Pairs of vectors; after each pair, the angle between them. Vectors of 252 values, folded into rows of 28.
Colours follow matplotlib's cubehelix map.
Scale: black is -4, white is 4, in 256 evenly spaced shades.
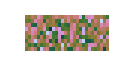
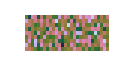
orthogonal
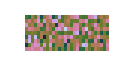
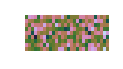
partly opposed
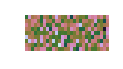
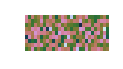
nearly opposite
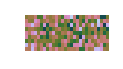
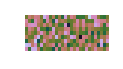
partly aligned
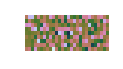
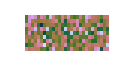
partly aligned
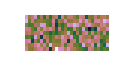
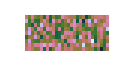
partly aligned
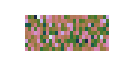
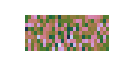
partly opposed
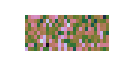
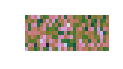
nearly parallel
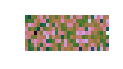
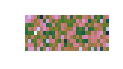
nearly opposite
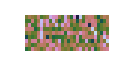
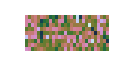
nearly opposite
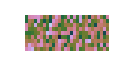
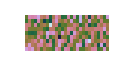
nearly parallel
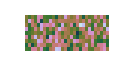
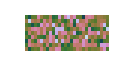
partly aligned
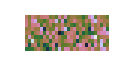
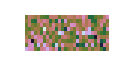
nearly opposite
